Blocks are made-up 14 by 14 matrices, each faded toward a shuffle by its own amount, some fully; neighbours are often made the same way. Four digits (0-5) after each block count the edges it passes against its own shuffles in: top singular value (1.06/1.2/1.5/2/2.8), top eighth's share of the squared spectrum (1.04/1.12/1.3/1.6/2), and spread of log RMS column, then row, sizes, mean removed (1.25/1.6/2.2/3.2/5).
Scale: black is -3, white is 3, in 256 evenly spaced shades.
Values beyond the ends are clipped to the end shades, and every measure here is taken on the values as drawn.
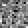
1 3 0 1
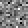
0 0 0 0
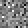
0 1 0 0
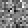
1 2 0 1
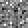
0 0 0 0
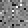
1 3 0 0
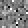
0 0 0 0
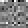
3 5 2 2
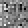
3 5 2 1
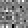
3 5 1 1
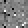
1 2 0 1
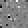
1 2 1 0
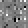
2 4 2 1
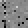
2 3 0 0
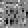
2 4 0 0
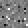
0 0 0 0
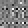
3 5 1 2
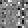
2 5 1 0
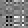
3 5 2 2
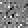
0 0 0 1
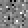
0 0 0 0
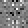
2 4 1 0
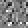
3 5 2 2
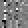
3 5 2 0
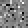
0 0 1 0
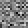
2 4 0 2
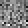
2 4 1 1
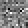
1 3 0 1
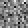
0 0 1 0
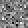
0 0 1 0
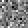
1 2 0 0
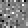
0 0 0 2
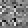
3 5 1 2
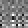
3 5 1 2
